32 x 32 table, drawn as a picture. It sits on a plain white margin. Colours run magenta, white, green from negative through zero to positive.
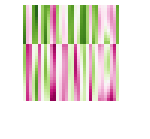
The grain runs up and down. The ninth with the highest average is the top middle. On average the colour sits 50% of the way up the scale. The top part is higher, up to a seam about 40% of the way down. Upright stripes repeat 8 times across the table.
